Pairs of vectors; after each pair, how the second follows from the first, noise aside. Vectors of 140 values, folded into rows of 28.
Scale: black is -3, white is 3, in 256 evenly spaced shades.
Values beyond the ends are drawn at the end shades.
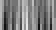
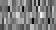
shuffled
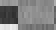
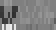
partly zeroed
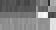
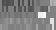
partly zeroed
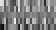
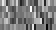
shuffled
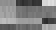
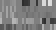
partly zeroed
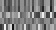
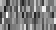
shuffled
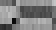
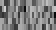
shuffled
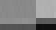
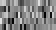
shuffled
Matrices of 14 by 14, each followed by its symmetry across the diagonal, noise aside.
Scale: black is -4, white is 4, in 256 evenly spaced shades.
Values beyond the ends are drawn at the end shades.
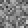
symmetric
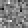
antisymmetric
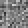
antisymmetric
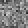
neither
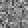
antisymmetric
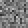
neither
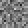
symmetric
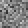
symmetric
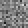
antisymmetric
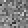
antisymmetric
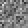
symmetric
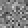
antisymmetric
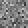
neither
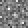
symmetric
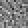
antisymmetric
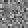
antisymmetric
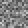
neither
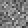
symmetric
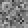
symmetric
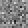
neither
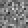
neither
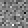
antisymmetric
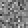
neither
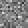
neither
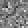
symmetric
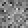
symmetric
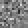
antisymmetric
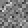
symmetric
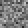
neither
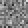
neither
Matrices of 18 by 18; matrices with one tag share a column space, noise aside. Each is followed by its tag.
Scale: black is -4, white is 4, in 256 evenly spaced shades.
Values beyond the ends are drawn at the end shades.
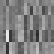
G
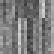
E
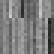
E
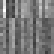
E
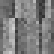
E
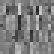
G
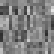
G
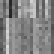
E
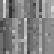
E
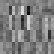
G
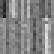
E
